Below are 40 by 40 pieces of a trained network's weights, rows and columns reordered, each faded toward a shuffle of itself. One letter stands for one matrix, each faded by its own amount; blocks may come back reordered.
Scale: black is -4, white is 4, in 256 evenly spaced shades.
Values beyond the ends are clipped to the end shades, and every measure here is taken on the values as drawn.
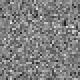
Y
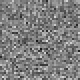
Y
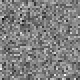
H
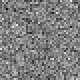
H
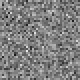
Y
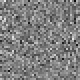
H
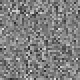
H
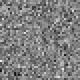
Y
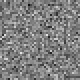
Y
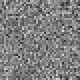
Y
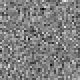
H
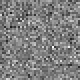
H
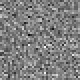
Y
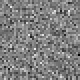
Y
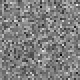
Y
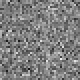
H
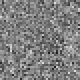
H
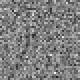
Y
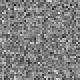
H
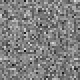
Y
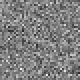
Y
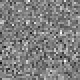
Y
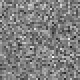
Y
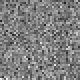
H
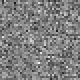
Y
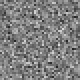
H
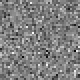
Y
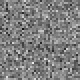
Y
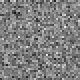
Y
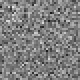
H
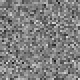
H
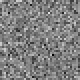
H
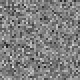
H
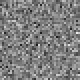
H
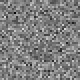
H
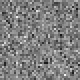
H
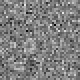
H
